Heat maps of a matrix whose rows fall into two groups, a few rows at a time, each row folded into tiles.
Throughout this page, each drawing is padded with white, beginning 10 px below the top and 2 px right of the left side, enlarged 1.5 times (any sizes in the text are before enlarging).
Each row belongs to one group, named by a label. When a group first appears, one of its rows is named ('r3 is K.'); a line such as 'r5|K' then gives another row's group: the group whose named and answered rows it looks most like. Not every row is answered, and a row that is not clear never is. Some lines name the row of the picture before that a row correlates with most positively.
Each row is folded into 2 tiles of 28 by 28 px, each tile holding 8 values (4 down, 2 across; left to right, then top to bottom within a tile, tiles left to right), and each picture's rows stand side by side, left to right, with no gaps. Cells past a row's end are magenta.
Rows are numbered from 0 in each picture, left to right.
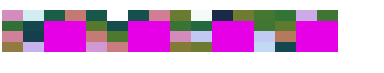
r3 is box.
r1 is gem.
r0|gem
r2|gem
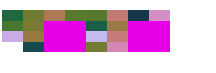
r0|box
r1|gem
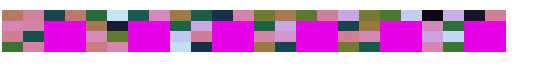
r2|box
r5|gem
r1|gem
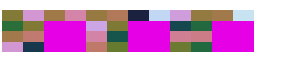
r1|gem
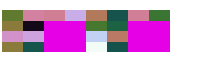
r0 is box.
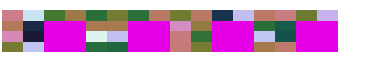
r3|gem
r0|gem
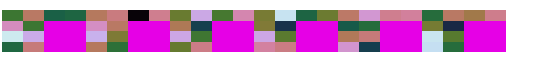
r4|box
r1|gem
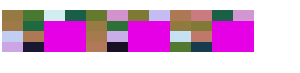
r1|box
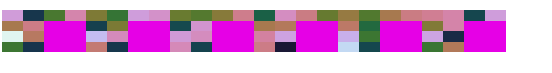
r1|box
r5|gem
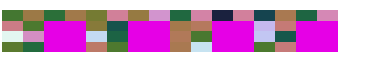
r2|gem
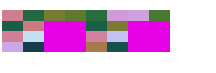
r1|box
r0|box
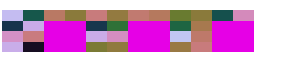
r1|box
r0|box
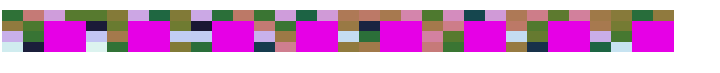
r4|gem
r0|box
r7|gem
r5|gem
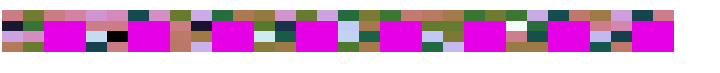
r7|gem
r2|gem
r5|gem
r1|gem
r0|box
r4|gem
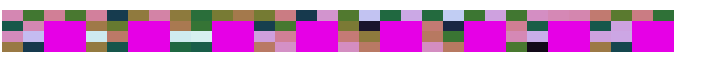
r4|gem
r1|box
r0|box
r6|box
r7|box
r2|box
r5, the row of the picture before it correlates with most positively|2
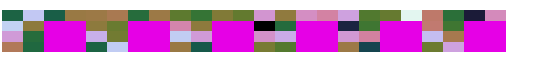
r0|gem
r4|box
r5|gem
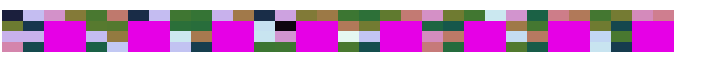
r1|gem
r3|gem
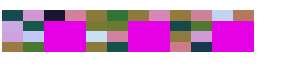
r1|box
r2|box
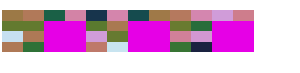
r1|gem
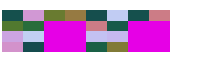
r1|gem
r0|box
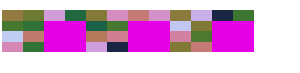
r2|gem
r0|box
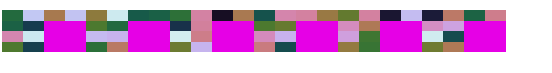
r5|gem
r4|gem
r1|gem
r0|box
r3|box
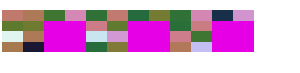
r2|gem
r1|gem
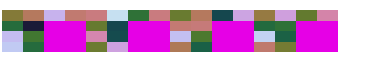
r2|gem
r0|box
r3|gem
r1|gem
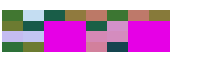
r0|gem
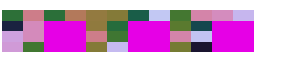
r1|gem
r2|box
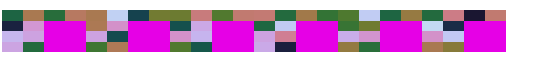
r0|box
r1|gem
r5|gem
